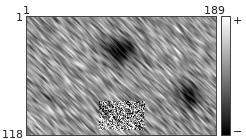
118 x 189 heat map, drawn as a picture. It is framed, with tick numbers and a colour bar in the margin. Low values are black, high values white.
The halves do not mirror each other. No overall slope runs across the table. Two dips sink into the field. Values change most from cell to cell in the bottom middle. In the bottom middle lies a patch that is rougher than the rest.
